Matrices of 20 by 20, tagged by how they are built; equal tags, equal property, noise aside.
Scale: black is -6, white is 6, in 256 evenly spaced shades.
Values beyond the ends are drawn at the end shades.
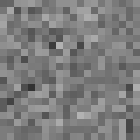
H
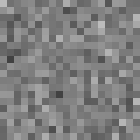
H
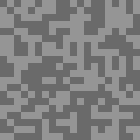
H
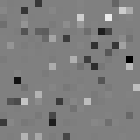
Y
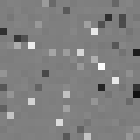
Y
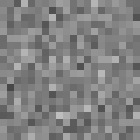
H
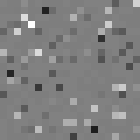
Y
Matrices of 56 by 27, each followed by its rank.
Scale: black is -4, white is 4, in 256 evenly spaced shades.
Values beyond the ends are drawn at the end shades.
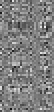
five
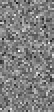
full rank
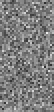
full rank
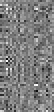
five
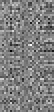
five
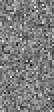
full rank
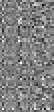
five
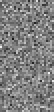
full rank
